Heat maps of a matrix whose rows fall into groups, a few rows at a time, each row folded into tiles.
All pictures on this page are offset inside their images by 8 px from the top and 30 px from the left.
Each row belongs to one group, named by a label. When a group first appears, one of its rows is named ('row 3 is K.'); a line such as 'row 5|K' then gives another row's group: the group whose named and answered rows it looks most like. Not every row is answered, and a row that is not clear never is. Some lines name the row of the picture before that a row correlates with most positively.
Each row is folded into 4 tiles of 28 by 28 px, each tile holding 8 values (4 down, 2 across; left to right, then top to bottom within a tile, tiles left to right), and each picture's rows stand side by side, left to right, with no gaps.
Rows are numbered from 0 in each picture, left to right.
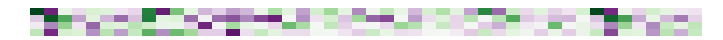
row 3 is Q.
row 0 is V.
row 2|Q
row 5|V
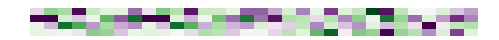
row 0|Q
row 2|Q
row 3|V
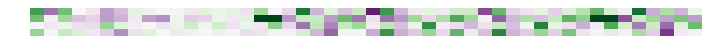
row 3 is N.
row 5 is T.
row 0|V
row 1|Q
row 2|T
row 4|N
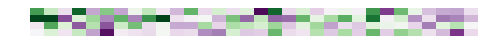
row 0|T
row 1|T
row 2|N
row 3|V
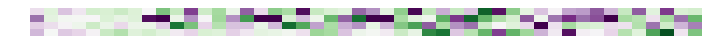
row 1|Q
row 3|Q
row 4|V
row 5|Q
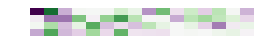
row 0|N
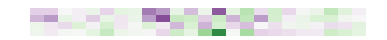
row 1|Q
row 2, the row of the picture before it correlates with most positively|1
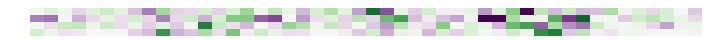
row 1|N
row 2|Q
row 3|V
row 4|Q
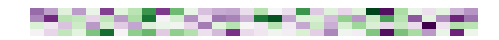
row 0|Q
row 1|V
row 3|V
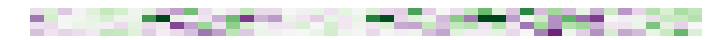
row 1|T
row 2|Q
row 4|T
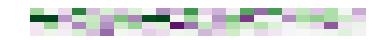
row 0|T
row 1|T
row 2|N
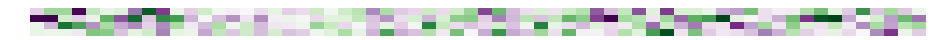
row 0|Q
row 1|V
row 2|N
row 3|N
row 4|N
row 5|Q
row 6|T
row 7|T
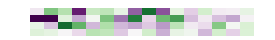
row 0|Q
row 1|V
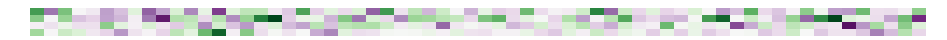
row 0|V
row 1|Q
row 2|T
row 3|N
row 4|T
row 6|T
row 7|T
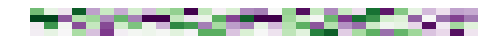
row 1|Q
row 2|Q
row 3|V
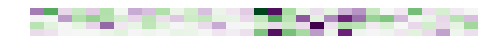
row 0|N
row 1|N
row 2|V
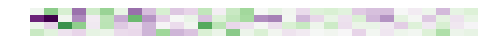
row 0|Q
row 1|N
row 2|Q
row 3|Q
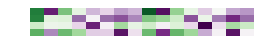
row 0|V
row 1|V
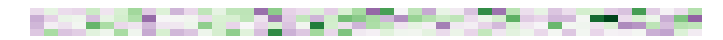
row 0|N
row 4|V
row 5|T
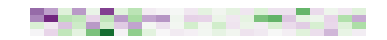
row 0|Q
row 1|Q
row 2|T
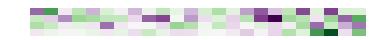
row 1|Q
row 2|Q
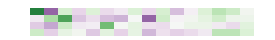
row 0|V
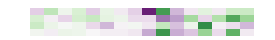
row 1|N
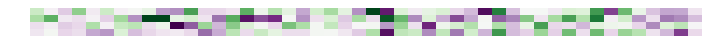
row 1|T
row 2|Q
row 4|N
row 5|V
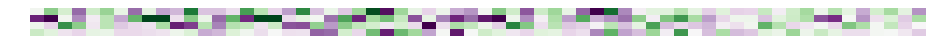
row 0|Q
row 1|T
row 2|T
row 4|Q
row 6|N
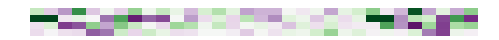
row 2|Q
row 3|T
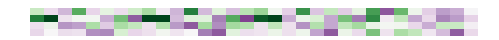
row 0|T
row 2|T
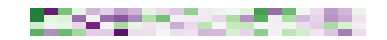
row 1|T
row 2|V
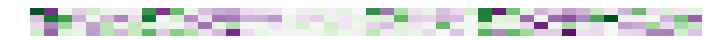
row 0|V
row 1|V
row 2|Q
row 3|V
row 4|V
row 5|T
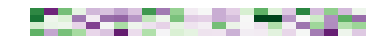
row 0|V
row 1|V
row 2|T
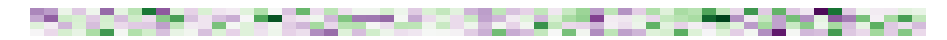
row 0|Q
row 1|V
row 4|N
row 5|N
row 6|T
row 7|N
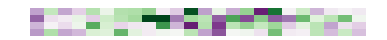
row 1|T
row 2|N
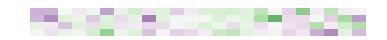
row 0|Q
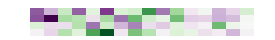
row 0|Q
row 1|V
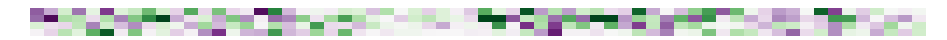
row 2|N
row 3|N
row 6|V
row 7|V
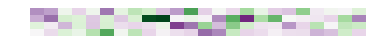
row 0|Q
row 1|T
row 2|T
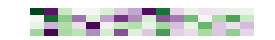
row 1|N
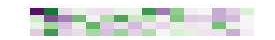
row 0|N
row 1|V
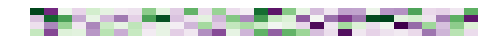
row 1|T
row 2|V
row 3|T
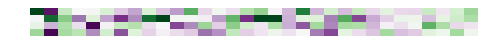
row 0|V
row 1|T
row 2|T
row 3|N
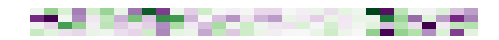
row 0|Q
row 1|V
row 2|Q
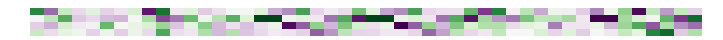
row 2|T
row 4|N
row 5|Q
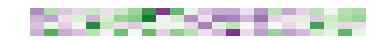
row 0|N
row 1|V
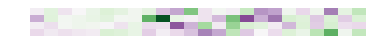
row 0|N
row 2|Q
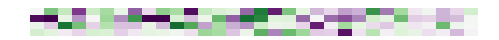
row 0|Q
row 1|Q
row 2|V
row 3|V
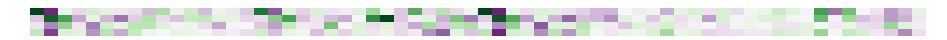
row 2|V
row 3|T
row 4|V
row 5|Q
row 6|N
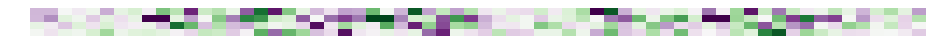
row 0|Q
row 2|V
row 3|T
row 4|N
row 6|Q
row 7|Q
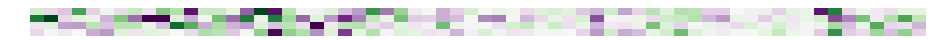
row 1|Q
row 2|V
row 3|V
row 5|N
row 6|Q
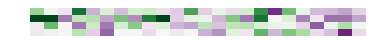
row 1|T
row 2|V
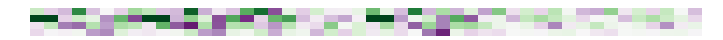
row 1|T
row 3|T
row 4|N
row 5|N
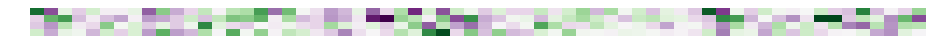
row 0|V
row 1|N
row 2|V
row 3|Q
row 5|N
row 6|V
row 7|T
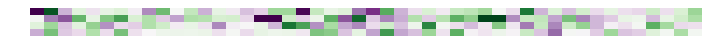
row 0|N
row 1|N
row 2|Q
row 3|N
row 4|T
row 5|N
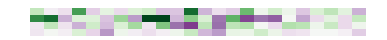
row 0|T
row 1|T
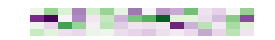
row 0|Q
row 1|T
